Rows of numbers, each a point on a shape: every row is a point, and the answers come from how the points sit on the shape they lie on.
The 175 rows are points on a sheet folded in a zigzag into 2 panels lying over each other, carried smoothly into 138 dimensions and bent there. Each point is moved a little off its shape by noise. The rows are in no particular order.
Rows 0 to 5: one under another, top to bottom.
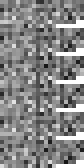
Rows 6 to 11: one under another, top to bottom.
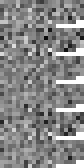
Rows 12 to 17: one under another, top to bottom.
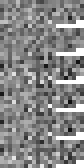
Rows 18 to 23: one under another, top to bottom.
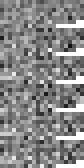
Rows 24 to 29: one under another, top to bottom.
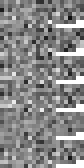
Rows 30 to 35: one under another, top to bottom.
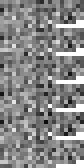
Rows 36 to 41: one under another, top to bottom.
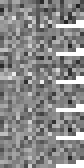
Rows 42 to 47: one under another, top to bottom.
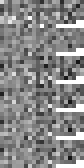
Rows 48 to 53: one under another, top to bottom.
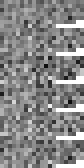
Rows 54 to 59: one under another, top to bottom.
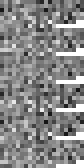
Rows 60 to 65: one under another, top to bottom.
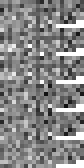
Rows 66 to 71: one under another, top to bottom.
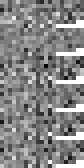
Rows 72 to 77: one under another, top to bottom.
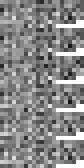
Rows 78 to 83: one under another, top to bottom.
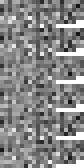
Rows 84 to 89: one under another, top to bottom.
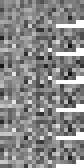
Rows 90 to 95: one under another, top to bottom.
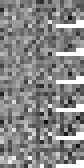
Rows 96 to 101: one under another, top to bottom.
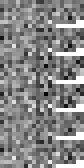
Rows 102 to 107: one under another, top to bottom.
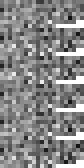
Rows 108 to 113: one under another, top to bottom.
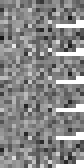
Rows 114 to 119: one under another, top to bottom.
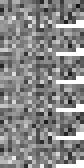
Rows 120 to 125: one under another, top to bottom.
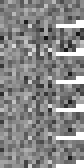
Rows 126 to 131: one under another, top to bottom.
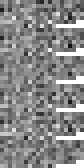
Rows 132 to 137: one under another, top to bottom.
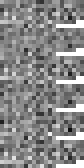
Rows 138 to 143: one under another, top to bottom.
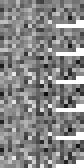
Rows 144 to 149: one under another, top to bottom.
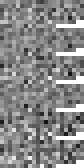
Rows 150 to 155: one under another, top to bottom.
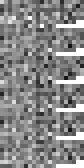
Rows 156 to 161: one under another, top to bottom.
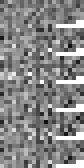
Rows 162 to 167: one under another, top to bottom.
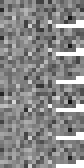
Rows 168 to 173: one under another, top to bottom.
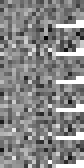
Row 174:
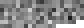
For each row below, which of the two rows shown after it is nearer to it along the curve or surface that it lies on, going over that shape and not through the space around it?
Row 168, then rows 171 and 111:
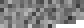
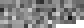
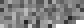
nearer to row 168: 171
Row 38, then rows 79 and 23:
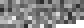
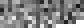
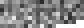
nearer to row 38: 79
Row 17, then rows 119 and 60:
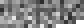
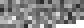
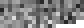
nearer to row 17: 60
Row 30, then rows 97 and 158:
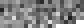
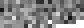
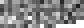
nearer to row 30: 158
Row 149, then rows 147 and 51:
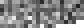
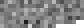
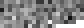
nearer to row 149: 51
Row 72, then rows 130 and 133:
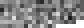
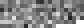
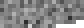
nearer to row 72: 130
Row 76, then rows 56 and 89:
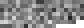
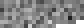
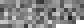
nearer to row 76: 56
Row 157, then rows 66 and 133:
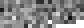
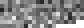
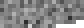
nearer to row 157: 66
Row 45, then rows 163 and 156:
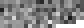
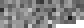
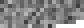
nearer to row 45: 163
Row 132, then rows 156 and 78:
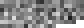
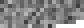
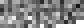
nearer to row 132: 78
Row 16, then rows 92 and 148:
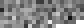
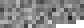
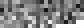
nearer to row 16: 92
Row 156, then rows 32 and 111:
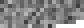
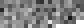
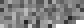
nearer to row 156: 32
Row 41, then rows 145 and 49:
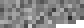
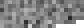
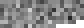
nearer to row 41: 145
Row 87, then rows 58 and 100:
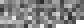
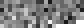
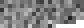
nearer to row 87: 100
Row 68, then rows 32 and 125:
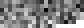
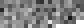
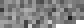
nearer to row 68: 32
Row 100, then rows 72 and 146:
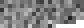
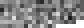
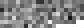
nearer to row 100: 72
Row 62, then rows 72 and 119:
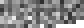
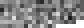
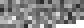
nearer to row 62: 72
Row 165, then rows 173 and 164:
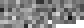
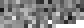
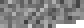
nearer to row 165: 173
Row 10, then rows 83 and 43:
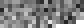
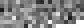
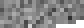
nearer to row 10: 83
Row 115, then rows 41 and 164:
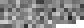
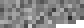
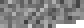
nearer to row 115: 41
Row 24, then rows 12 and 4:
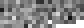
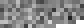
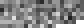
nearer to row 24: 12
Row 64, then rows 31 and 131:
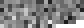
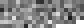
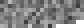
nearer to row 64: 31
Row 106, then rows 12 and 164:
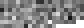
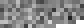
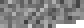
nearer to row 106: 12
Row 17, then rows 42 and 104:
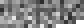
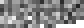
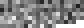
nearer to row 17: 42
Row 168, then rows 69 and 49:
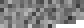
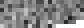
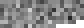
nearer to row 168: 49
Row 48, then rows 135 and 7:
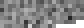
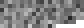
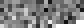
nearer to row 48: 7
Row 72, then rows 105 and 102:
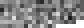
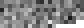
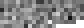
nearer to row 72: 105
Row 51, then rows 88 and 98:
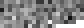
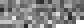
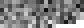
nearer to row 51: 88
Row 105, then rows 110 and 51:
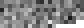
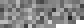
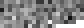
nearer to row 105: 51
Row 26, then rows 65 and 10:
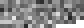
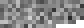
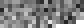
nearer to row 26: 65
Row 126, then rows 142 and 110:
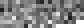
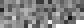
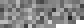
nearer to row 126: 142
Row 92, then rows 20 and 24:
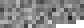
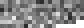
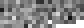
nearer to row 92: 24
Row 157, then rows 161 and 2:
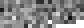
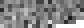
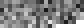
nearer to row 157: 161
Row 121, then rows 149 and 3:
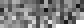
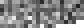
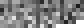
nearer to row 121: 3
